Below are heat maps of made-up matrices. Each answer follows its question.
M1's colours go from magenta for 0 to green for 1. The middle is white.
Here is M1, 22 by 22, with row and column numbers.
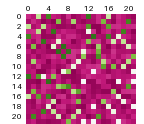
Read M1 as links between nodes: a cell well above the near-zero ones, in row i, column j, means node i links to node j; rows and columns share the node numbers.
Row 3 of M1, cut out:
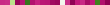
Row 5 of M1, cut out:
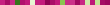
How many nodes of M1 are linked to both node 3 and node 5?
2
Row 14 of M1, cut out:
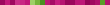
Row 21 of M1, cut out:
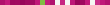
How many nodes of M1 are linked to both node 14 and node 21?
1
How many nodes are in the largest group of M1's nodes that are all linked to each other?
3
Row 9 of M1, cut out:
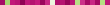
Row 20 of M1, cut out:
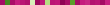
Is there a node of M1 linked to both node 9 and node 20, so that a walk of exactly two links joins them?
yes
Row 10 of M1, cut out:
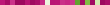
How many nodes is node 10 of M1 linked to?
4
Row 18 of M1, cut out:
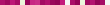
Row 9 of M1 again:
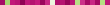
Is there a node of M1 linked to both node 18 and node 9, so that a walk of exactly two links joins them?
no
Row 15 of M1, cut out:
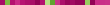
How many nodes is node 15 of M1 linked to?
4
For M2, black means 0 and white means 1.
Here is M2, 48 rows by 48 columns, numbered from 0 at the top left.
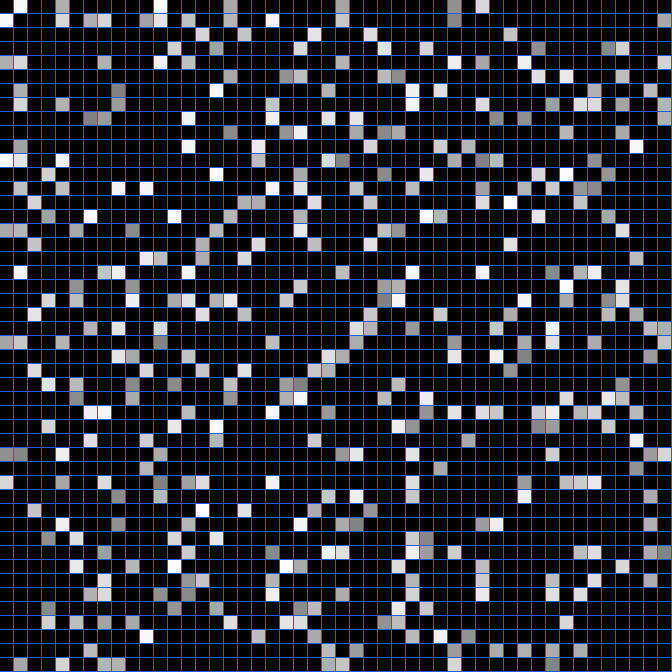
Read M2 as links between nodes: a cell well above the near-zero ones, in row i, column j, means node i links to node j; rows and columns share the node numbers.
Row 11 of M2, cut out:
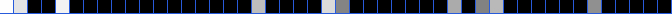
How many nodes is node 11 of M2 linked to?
10
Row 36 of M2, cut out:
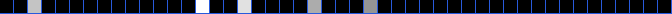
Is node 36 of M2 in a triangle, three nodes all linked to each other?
yes
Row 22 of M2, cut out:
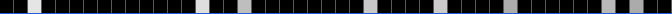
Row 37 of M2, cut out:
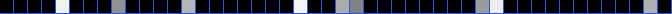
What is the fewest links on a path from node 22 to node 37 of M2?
3
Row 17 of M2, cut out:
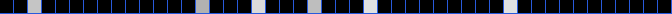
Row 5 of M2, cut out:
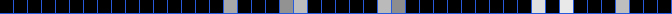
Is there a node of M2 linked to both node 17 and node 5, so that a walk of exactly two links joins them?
no
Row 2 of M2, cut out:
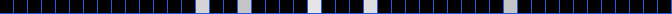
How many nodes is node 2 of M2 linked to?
5
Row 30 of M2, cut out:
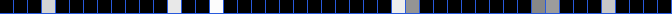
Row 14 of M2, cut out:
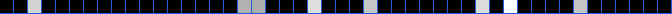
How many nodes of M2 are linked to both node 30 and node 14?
0
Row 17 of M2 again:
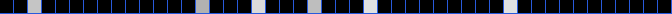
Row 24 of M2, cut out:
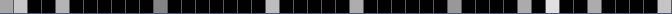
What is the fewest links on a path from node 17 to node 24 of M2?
3
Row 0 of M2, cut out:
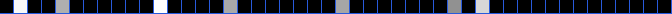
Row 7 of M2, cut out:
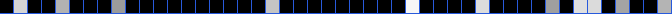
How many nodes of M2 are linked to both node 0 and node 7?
3
